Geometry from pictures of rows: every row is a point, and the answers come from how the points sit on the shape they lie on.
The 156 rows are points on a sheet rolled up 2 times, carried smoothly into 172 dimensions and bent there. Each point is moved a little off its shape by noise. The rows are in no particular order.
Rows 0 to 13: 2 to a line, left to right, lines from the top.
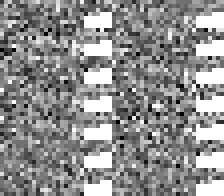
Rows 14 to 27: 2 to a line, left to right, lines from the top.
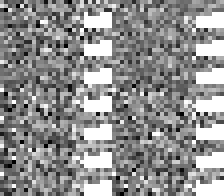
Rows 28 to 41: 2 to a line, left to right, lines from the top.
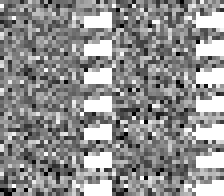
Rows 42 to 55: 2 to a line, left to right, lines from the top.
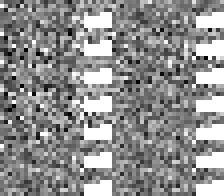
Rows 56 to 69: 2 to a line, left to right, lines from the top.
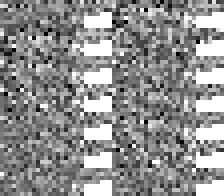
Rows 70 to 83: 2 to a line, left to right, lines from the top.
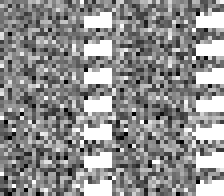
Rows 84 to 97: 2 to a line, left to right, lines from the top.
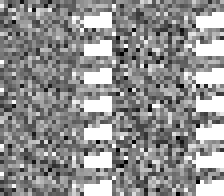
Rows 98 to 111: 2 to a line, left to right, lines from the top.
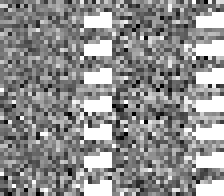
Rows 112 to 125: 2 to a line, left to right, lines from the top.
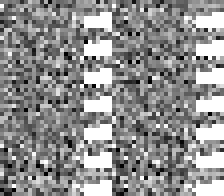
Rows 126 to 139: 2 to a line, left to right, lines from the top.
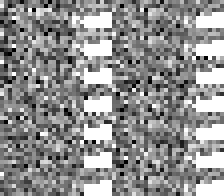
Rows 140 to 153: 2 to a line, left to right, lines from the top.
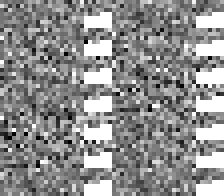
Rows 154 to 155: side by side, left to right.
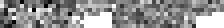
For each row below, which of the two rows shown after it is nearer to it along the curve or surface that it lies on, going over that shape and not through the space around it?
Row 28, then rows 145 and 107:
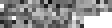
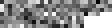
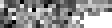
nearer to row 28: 145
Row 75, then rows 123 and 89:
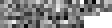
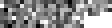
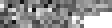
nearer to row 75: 123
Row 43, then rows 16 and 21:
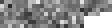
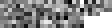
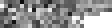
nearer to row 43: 21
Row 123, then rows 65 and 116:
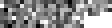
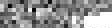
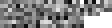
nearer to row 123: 116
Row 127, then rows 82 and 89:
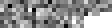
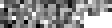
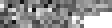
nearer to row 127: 89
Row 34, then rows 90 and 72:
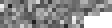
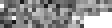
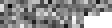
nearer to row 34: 90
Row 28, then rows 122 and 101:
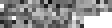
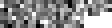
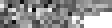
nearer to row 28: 101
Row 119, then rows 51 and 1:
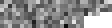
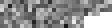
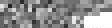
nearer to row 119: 51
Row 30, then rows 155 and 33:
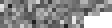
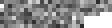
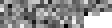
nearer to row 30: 155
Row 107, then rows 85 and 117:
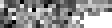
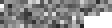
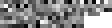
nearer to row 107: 117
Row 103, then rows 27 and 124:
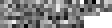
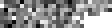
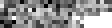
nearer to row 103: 27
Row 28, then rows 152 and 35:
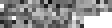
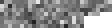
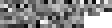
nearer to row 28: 152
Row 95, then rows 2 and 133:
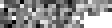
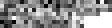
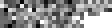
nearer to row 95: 133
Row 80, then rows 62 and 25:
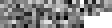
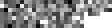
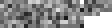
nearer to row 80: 62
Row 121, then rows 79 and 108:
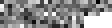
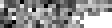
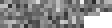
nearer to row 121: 108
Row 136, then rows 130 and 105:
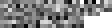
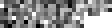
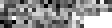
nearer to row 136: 130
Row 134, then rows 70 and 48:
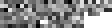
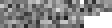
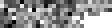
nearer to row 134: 48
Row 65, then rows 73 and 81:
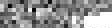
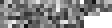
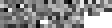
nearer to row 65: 73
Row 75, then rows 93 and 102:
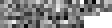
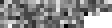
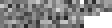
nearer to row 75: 93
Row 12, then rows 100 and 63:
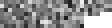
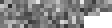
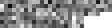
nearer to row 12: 100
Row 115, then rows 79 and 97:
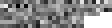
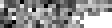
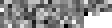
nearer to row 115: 97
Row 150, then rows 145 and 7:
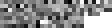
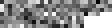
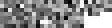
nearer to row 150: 7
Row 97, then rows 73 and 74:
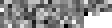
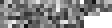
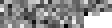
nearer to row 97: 74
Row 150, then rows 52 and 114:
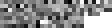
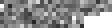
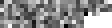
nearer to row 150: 114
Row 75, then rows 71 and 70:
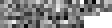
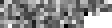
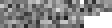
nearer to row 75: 71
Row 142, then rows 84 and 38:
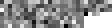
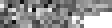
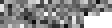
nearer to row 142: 38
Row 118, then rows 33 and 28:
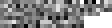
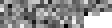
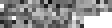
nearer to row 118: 33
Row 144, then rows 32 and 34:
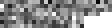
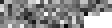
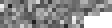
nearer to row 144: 32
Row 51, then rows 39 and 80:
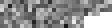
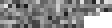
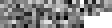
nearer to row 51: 39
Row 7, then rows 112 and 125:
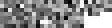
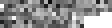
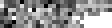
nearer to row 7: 125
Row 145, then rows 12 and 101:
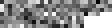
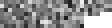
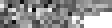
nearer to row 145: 101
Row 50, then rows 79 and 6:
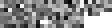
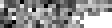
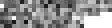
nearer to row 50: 79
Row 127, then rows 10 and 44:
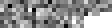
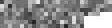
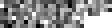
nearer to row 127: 10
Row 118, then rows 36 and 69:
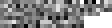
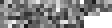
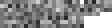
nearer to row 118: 36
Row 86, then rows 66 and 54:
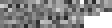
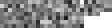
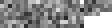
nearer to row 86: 66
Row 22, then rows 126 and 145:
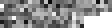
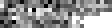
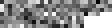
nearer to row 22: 145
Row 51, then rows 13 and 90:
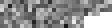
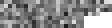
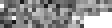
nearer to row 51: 13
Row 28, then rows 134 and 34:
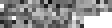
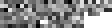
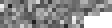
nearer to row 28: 34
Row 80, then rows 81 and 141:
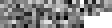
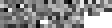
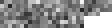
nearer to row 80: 81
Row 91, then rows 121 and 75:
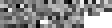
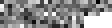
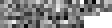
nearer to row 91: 75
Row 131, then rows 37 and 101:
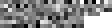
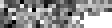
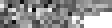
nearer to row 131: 37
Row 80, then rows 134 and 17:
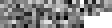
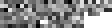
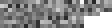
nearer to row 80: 134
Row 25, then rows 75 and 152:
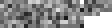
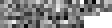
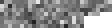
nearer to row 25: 152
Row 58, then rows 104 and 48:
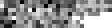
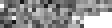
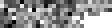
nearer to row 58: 48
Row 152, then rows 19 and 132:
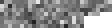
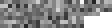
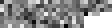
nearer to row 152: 19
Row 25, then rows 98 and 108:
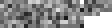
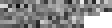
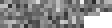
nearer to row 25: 108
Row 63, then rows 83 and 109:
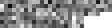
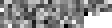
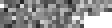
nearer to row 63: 83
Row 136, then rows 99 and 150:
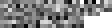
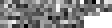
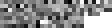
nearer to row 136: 150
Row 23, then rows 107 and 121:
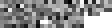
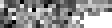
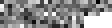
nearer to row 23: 107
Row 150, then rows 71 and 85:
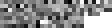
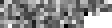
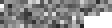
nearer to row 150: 71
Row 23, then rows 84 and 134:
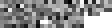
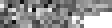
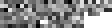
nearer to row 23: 134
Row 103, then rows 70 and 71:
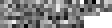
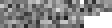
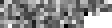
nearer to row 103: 71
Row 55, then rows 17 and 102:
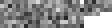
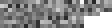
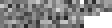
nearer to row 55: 102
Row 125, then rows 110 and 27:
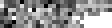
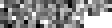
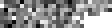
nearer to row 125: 27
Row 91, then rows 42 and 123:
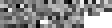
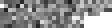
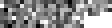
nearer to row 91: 123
